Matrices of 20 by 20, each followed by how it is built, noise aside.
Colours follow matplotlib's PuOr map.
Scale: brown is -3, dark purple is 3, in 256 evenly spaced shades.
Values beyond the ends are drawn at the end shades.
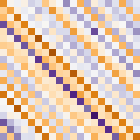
Toeplitz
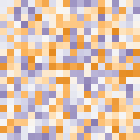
noise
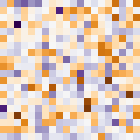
noise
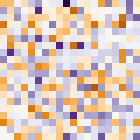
noise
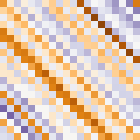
Toeplitz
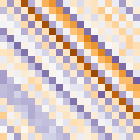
Toeplitz
